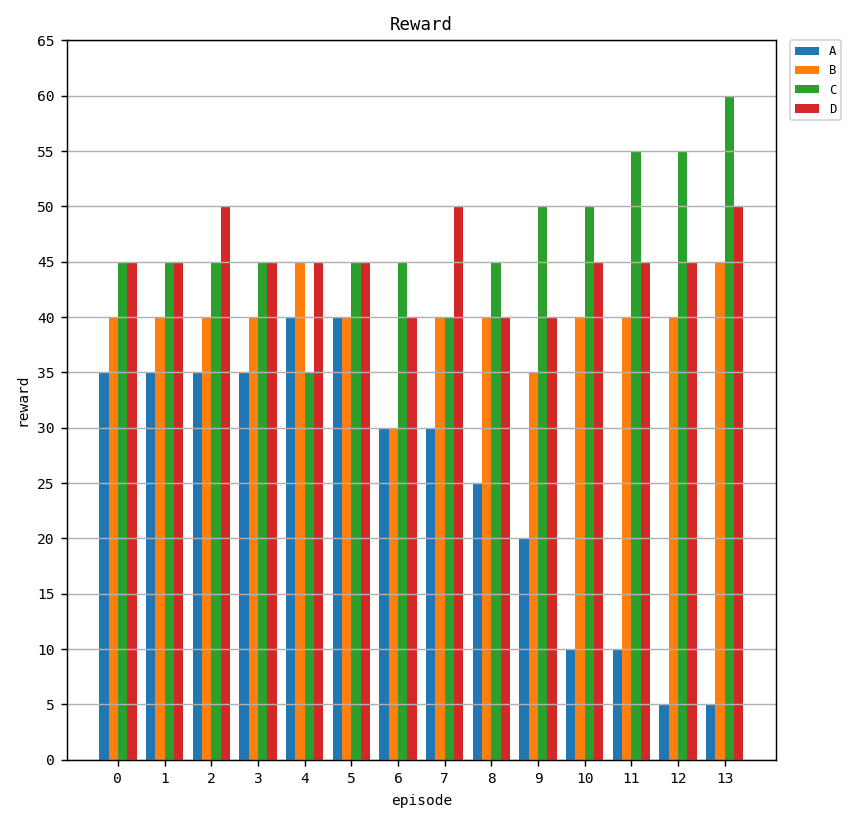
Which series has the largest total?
C
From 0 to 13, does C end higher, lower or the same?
higher
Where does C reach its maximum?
13
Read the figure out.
Title: Reward
x-axis: episode, ticks 0 1 2 3 4 5 6 7 8 9 10 11 12 13
y-axis: reward, ticks 0 5 10 15 20 25 30 35 40 45 50 55 60 65
Legend: A, B, C, D
Values:
A: 35 35 35 35 40 40 30 30 25 20 10 10 5 5
B: 40 40 40 40 45 40 30 40 40 35 40 40 40 45
C: 45 45 45 45 35 45 45 40 45 50 50 55 55 60
D: 45 45 50 45 45 45 40 50 40 40 45 45 45 50
